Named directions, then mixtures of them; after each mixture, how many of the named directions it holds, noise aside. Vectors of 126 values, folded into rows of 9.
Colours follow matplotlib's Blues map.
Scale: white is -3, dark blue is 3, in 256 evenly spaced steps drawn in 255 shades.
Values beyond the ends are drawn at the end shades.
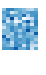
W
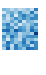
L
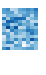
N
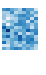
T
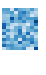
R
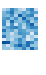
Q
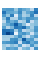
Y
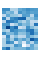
one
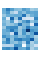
three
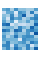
three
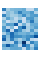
three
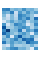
three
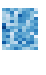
three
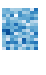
two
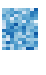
three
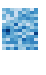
three
